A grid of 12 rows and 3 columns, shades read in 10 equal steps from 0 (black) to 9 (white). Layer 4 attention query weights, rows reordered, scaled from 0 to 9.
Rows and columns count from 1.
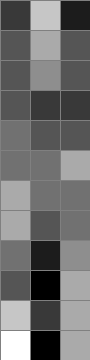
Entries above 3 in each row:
1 1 1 0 1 3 3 2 2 1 2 2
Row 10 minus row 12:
-6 0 0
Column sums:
54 37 49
